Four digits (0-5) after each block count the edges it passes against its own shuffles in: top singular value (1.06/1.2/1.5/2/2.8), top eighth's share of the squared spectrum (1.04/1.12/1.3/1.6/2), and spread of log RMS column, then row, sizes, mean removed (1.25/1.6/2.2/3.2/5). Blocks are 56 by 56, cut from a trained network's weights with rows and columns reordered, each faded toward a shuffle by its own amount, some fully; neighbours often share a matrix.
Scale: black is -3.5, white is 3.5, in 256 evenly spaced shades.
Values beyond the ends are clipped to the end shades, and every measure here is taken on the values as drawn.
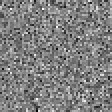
1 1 0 0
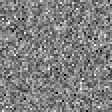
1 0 0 0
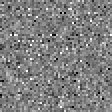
2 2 0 1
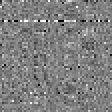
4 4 1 3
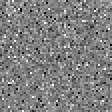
0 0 0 0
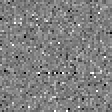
2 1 0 0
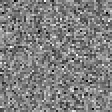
2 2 0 0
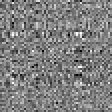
4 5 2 2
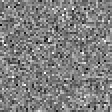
0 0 0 0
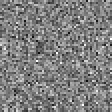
3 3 1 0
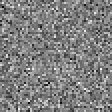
2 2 0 0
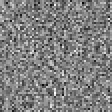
3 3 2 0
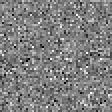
1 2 0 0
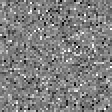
0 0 0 0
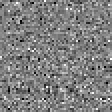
3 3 1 2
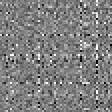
4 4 3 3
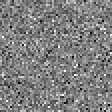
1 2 0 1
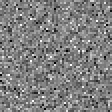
1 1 0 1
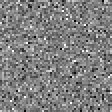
1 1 0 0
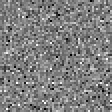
1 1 0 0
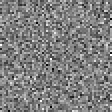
3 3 1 0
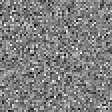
1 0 0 0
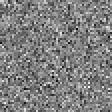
2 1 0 0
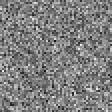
1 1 0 0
